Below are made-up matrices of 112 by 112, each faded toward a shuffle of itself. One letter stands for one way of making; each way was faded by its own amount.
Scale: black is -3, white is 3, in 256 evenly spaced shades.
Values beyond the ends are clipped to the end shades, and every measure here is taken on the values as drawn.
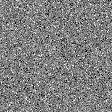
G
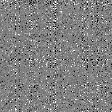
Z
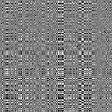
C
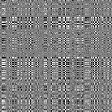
C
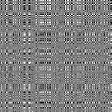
C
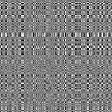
C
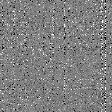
Z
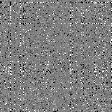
Z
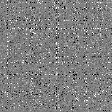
Z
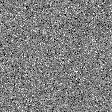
G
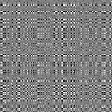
C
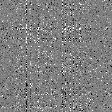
Z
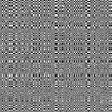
C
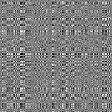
C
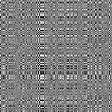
C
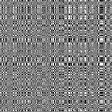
C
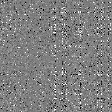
Z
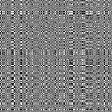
C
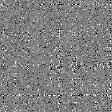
Z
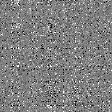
Z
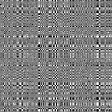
C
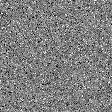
G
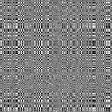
C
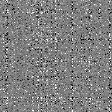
Z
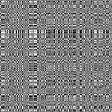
C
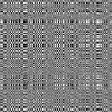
C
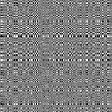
C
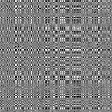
C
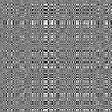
C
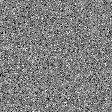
G
